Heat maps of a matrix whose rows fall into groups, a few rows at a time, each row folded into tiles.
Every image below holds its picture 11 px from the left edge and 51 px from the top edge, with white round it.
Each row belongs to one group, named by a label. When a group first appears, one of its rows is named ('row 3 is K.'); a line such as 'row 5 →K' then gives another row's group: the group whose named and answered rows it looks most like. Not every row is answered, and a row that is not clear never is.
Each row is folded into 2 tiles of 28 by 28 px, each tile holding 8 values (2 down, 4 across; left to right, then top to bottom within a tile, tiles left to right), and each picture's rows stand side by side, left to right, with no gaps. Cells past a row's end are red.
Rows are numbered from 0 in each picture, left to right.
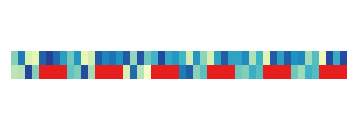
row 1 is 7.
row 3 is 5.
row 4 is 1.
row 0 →7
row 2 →5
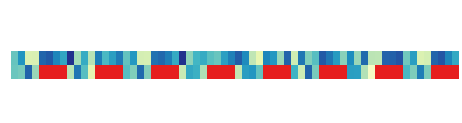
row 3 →5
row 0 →7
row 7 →7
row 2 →7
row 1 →5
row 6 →5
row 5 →7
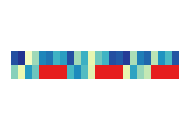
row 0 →7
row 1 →5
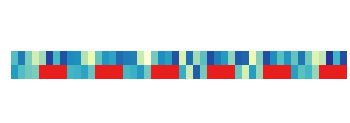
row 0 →1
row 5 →1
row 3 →7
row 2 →1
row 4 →7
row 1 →1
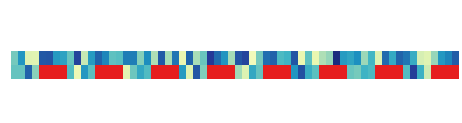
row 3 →7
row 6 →1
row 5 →5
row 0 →7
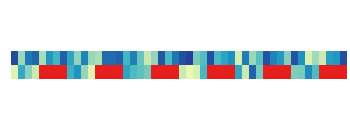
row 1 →5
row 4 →7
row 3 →7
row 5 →1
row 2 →1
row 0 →5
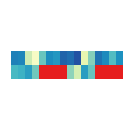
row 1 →7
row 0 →1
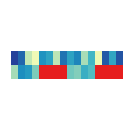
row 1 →1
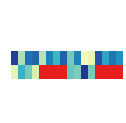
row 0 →5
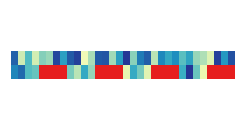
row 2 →5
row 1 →7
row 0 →5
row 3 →1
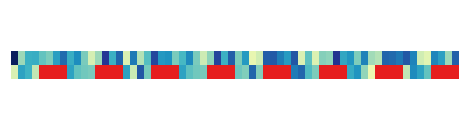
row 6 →5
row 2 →7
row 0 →5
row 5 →5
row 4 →7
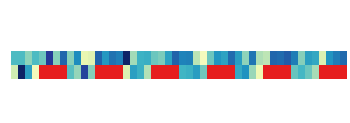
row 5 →5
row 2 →5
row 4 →5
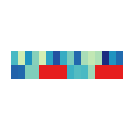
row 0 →5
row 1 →1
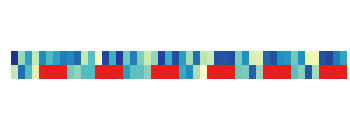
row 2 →1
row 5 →7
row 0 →5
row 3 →5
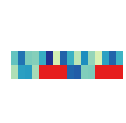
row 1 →5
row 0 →1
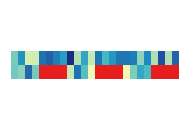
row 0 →7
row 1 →5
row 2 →1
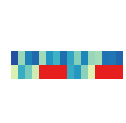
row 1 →5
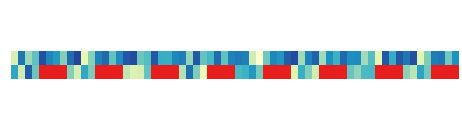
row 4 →1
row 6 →1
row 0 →7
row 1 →7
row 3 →5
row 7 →7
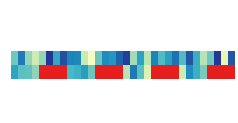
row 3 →1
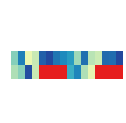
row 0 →7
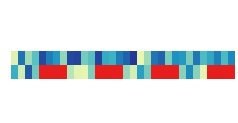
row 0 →7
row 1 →7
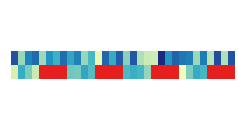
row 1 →1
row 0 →5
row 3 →1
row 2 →1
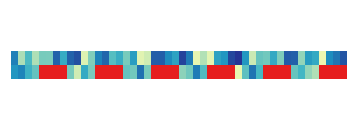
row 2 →7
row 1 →7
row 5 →5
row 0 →5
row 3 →1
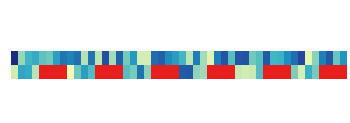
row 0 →5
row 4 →7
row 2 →7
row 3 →5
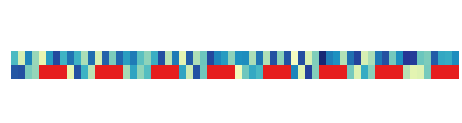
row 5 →7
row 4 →1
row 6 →7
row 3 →7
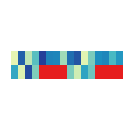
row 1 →7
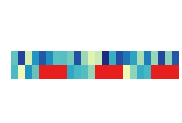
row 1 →1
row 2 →1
